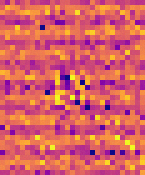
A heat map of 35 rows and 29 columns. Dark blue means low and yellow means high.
Odd rows or columns: none. Seam: none. Roughest part: centre. Slope: none. Average level on the scale: 60%. Odd patch: rougher, in the centre. Stripes: horizontal, repeating 8 times.
